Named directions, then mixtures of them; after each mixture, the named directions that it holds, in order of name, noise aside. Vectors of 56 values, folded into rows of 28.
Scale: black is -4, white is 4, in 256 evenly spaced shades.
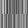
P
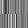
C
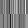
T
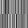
C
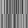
P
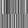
C, P, T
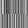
C, P, T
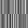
C, T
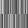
C, P, T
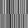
P, T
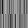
C, P, T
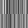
P, T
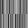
C, P, T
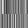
C, P, T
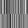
C, P, T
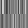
C, P, T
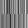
P, T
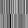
T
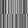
P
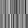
T
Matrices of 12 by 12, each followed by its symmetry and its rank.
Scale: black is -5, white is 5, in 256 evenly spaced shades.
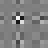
symmetric, rank one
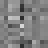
neither, rank two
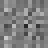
neither, rank two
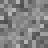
symmetric, full rank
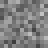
antisymmetric, full rank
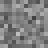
antisymmetric, full rank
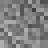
antisymmetric, full rank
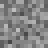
neither, full rank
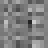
neither, rank two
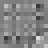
symmetric, rank two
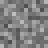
symmetric, full rank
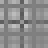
symmetric, rank one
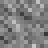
antisymmetric, full rank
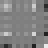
symmetric, rank one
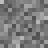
symmetric, full rank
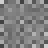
symmetric, rank two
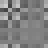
symmetric, rank one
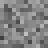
neither, full rank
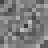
symmetric, full rank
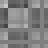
symmetric, rank one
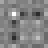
symmetric, rank two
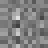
neither, rank two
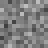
antisymmetric, full rank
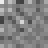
symmetric, rank two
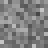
neither, full rank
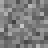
neither, full rank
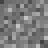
symmetric, full rank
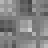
symmetric, rank two
